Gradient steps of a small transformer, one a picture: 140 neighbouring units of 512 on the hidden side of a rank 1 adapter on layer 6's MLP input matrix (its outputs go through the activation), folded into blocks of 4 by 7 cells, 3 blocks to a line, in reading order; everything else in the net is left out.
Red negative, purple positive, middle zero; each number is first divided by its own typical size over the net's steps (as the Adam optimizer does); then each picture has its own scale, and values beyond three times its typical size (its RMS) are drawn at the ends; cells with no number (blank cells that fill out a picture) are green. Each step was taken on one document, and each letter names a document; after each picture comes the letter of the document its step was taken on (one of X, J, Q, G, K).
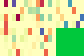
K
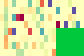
K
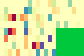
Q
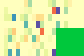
Q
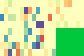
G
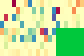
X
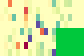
Q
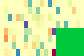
Q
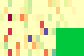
Q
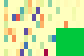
K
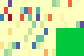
G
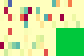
G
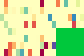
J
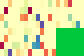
G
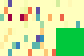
G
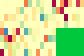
X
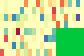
X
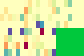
Q
